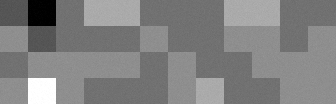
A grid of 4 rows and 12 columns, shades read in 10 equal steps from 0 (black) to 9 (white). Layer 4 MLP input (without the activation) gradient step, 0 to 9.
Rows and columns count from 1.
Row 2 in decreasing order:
5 5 5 5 5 4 4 4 4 4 4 3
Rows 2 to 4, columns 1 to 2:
5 3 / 4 5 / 5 9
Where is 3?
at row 1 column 1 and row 2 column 2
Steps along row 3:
up same same same down up down same up same same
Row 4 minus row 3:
1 4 0 -1 -1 0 0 2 0 -1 0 0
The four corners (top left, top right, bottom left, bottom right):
3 4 5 5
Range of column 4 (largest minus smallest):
2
